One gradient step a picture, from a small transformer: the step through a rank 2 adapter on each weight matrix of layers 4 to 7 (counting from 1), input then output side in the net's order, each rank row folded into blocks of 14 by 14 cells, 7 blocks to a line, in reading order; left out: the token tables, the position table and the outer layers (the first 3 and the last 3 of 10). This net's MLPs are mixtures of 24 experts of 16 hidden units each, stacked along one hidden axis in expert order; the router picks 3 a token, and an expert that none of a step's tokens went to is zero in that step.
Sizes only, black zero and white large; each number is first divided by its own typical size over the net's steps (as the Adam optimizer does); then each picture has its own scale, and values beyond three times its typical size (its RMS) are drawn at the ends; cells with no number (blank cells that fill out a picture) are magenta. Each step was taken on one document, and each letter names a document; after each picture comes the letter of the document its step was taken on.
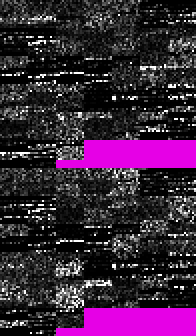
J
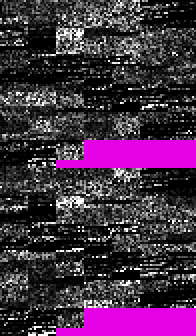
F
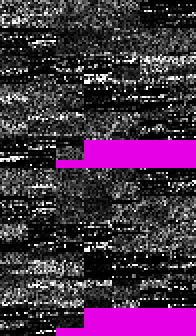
J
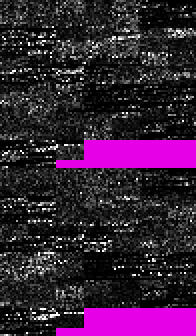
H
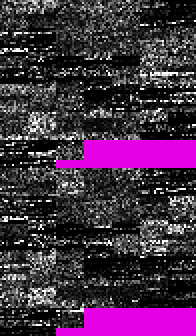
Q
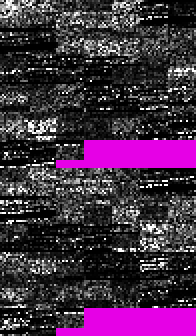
F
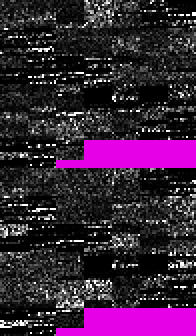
J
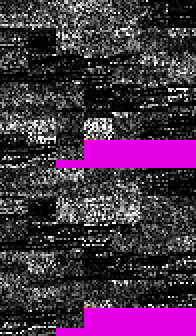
F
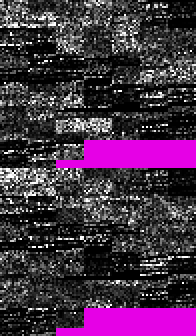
F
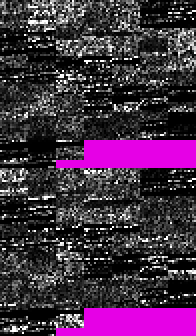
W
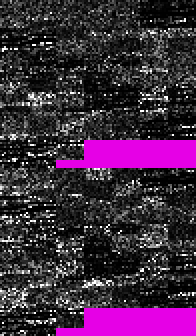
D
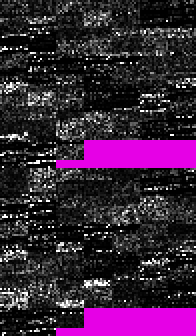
D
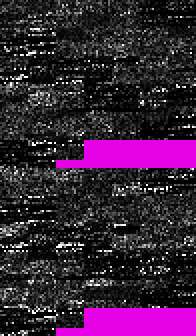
D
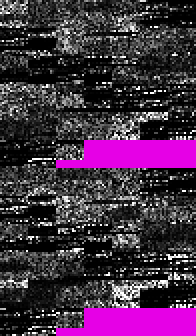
F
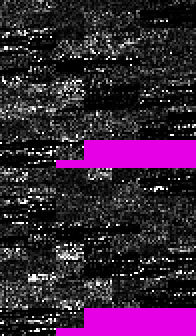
D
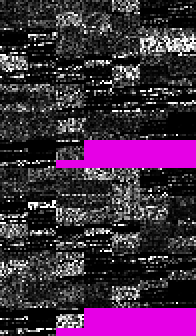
W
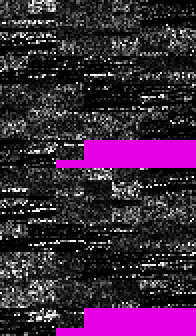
H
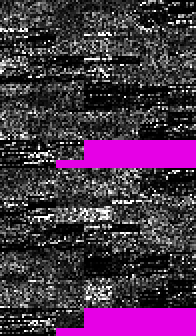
Q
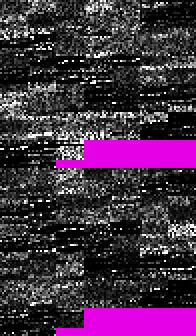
Q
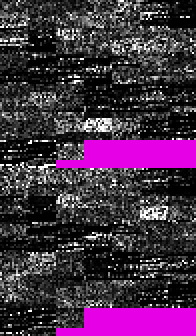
F
